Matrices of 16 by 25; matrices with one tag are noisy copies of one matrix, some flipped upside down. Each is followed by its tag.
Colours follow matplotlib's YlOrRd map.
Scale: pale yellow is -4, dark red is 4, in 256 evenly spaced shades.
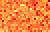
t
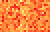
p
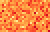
t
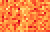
p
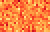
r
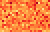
t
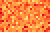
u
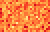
u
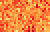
r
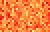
u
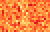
p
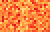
p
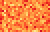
u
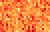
r
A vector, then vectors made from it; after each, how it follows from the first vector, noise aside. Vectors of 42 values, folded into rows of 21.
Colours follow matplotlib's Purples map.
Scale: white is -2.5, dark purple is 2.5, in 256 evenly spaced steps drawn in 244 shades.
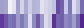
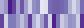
sign-scrambled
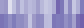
shrunk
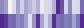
copied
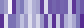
sign-scrambled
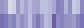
shrunk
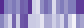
reversed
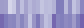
shrunk
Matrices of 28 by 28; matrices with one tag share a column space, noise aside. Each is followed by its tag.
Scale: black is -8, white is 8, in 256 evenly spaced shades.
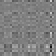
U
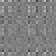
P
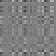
P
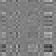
U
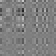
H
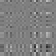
U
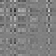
H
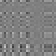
U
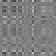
P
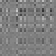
H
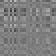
H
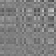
H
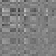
H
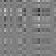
H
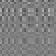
H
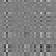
U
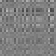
H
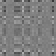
P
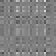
P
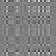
P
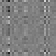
P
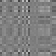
P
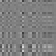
U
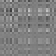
H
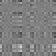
U
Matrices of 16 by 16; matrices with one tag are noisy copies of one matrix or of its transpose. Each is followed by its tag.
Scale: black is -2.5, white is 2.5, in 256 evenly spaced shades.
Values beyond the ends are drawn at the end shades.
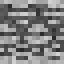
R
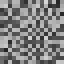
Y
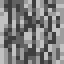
R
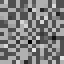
Y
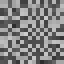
Y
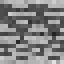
R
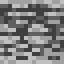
R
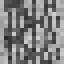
R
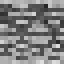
R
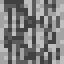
R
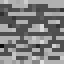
R
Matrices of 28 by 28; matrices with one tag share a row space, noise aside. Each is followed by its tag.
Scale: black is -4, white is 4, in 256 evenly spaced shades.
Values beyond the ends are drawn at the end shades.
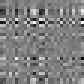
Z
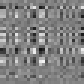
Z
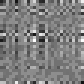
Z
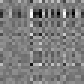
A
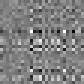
A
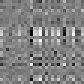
A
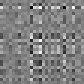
A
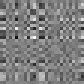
Z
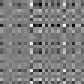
A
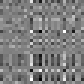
A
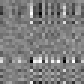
A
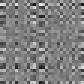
Z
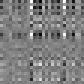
A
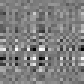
Z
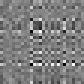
A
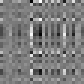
A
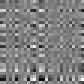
Z
